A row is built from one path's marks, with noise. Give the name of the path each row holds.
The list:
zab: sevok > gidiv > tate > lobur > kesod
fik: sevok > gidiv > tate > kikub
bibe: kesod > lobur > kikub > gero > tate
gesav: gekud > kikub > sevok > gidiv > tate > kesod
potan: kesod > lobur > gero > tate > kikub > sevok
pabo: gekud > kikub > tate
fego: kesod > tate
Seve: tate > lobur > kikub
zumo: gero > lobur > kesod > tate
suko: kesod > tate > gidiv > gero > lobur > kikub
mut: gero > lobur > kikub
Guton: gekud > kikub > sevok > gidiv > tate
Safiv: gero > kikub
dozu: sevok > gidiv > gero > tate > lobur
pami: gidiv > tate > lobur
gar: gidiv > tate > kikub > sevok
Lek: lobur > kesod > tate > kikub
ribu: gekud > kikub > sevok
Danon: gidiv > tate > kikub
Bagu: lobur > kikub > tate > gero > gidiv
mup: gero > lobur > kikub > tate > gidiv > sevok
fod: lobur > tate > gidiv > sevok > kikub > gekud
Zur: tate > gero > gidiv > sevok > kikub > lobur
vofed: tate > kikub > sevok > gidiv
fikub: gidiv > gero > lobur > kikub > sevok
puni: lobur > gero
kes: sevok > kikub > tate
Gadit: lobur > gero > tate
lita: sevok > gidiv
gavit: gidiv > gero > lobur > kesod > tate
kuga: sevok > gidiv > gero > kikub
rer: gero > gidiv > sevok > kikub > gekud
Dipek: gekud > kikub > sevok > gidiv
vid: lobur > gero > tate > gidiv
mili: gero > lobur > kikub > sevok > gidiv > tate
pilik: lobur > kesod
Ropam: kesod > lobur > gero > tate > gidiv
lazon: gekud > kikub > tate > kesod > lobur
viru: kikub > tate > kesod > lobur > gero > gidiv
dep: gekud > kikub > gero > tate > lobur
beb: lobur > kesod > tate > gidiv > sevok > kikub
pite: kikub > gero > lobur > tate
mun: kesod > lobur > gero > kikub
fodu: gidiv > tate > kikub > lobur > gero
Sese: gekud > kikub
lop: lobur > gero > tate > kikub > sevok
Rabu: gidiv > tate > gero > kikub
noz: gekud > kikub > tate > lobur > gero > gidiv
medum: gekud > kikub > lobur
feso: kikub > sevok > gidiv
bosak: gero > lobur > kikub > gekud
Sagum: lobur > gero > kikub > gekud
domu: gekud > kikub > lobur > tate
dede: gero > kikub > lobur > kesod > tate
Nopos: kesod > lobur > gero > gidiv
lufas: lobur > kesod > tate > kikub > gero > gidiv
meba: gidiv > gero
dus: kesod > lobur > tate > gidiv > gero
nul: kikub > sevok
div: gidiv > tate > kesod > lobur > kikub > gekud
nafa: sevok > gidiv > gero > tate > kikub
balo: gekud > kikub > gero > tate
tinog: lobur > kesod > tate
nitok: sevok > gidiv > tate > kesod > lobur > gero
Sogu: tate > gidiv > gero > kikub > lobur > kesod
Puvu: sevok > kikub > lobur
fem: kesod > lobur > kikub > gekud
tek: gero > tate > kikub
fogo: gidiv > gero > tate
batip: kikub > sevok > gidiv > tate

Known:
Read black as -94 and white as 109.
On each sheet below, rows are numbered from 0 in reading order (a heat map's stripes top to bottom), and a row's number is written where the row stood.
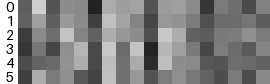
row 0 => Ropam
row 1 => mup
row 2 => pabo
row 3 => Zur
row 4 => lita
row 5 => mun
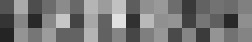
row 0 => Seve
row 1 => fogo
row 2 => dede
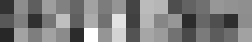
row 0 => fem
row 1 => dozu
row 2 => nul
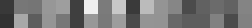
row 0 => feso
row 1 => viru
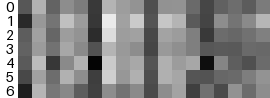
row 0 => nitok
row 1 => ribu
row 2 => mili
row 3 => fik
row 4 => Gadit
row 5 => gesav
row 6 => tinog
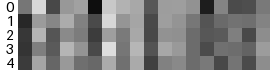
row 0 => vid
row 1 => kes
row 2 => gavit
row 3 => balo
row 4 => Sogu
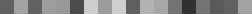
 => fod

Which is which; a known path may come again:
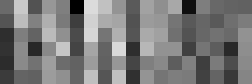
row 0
puni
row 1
gar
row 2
balo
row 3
fogo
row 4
lufas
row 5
kuga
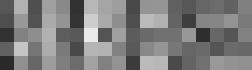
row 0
suko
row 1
bosak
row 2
Safiv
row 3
Danon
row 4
fem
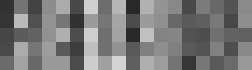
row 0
Zur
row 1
gavit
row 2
lita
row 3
mun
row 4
fod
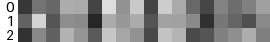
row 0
Dipek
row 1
Ropam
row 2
medum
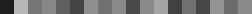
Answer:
tinog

